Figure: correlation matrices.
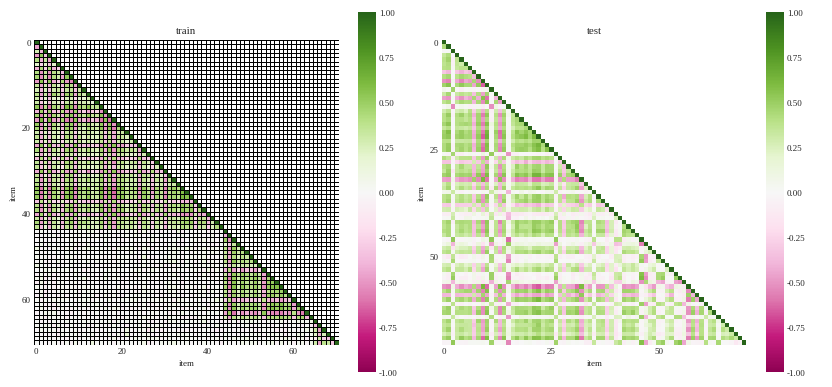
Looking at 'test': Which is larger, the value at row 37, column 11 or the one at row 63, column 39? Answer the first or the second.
the second
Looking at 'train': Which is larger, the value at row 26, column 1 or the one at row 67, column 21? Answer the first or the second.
the second
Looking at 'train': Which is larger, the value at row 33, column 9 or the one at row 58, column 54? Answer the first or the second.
the second
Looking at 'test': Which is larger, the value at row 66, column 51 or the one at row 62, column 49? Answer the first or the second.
the second
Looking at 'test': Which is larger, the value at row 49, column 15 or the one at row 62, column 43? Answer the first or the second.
the second
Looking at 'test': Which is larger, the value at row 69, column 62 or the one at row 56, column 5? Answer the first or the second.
the first
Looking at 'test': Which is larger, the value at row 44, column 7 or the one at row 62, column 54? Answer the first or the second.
the second
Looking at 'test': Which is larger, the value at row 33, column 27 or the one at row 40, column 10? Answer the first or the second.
the first
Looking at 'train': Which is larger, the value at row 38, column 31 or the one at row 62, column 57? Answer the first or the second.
the second
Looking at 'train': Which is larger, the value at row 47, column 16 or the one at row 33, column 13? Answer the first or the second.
the second
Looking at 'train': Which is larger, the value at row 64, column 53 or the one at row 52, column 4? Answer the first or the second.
the second
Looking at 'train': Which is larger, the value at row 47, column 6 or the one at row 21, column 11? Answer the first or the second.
the second
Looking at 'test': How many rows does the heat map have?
71
